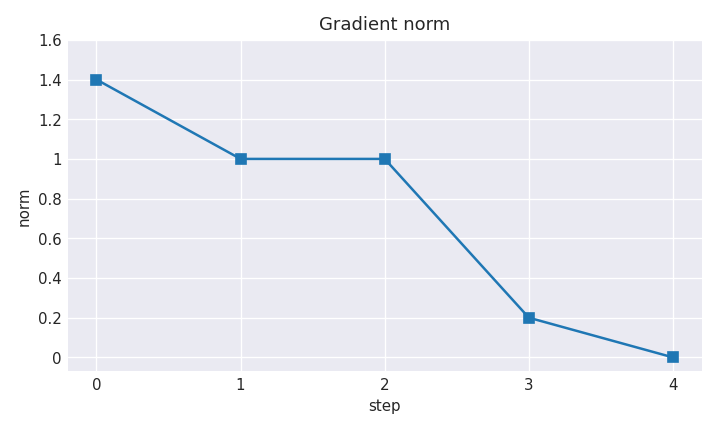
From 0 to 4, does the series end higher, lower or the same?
lower
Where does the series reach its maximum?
0
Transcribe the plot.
Title: Gradient norm
x-axis: step, ticks 0 1 2 3 4
y-axis: norm, ticks 0 0.2 0.4 0.6 0.8 1 1.2 1.4 1.6
Values:
1.4 1 1 0.2 0
